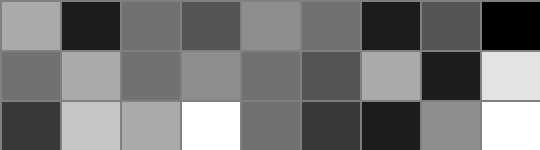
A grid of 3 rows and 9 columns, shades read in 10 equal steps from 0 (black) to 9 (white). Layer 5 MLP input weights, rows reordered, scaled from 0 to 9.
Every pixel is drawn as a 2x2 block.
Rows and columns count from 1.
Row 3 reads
2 7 6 9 4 2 1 5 9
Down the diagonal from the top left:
6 6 6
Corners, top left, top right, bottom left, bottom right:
6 0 2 9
